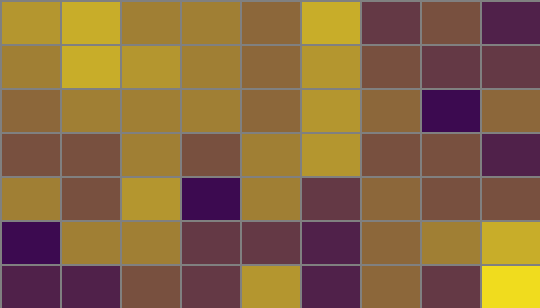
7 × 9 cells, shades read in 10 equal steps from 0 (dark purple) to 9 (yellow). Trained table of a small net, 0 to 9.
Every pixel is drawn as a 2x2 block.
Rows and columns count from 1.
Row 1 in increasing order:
1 2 3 4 5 5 6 7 7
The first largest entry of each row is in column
2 2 6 6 3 9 9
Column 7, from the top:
2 3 4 3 4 4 4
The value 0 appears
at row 3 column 8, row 5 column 4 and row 6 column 1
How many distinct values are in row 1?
7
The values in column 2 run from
1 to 7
